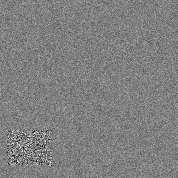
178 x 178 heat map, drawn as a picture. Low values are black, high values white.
Histogram: heavy tails on both sides. Grain: fine. Odd rows or columns: none. Slope: none. Odd patch: rougher, in the bottom left. Stripes: none. Roughest part: bottom left.
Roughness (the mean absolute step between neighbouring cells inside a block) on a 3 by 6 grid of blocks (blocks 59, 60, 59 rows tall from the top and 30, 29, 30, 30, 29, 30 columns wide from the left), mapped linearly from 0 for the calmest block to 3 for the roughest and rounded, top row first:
0 0 0 0 0 0 | 0 0 0 0 0 0 | 3 3 0 0 0 0
